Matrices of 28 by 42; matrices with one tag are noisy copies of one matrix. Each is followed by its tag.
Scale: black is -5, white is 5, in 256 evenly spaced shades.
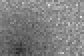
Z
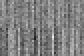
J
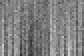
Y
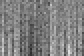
Y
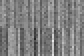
J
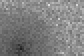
Z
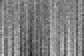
Y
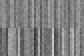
J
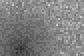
Z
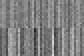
J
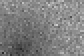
Z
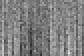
Y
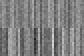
J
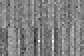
J
